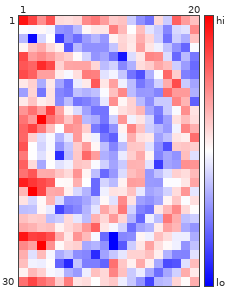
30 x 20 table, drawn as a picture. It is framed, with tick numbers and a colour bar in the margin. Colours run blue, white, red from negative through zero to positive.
A vertical seam about 20% of the way across splits the table, and the left part is higher. Rings spread out from the middle left. The middle left is the ninth with the highest average. The values follow a bell shape.
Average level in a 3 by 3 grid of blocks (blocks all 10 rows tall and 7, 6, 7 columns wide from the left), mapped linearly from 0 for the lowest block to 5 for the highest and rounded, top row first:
2 1 0
5 0 1
3 0 0
